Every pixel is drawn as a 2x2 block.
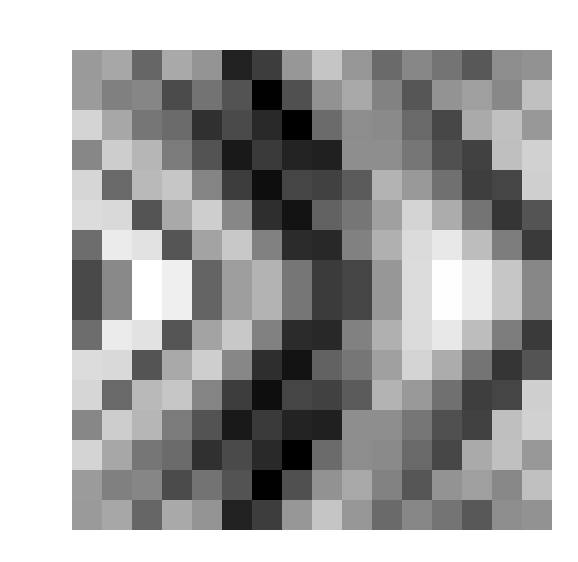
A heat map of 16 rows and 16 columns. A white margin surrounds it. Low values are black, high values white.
Values change most from cell to cell in the middle left. It is mirror symmetric from top to bottom. There is no overall slope.
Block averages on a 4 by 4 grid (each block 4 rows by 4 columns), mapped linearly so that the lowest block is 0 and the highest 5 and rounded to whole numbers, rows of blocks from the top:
4 0 3 4 | 5 2 3 4 | 5 2 3 4 | 4 0 3 4
